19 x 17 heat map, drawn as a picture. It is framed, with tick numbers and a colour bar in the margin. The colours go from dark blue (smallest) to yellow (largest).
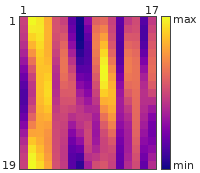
Average level on the scale: 50%. Ninth with the highest average: top left. Grain: streaks running down.
